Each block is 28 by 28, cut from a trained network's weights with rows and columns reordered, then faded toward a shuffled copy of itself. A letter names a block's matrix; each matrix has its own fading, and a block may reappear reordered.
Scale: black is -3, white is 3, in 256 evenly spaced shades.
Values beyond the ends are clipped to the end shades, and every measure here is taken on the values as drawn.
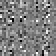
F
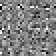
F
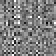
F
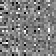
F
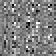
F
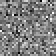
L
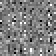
F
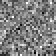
L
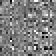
F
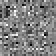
F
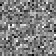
L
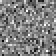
L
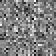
F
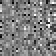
F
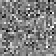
L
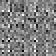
F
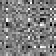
F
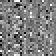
F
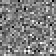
L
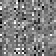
F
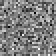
L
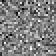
L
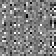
F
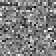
L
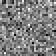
L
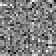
L
